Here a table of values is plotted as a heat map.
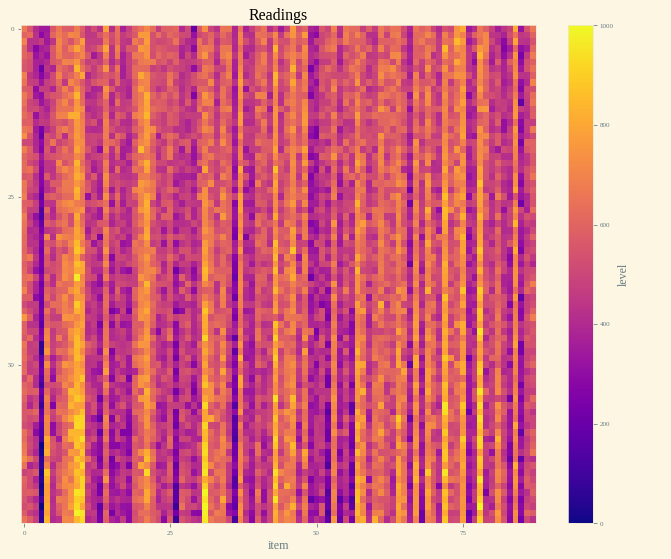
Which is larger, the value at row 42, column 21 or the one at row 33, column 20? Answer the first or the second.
the first
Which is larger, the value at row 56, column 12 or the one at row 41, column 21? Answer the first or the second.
the second
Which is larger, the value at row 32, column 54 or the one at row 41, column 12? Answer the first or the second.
the second
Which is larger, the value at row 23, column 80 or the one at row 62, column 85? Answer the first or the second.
the first
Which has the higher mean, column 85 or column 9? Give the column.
9
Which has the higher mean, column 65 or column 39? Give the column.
65
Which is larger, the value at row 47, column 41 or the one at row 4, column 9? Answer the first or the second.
the second
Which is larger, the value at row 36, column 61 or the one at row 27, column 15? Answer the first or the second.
the first
